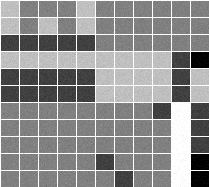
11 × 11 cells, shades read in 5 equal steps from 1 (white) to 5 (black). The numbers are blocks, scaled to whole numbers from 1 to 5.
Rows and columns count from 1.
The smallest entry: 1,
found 5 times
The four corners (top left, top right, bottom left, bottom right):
2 3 3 5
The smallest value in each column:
2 2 2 2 2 2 2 2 2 1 2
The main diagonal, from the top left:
2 3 4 2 4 2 3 3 3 1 5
